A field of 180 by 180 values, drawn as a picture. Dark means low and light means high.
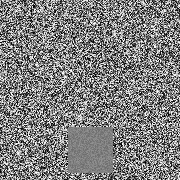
Mirror symmetry: none. Odd patch: calmer, in the bottom middle. Odd rows or columns: none. Histogram: flat. Calmest part: bottom middle.
